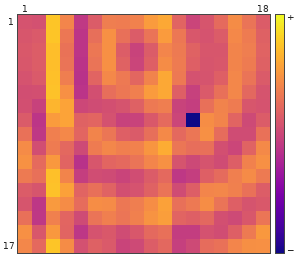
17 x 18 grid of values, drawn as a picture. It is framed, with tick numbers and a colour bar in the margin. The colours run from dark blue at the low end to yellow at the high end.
Lone odd cells: 1, lower than its neighbours. Rings: centred on the top middle. Histogram: heavy tails on both sides. Slope: none. Calmest part: top right.
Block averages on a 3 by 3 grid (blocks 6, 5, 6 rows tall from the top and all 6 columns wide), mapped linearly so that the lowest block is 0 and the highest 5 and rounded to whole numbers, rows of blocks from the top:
2 5 1 / 2 2 0 / 3 1 2
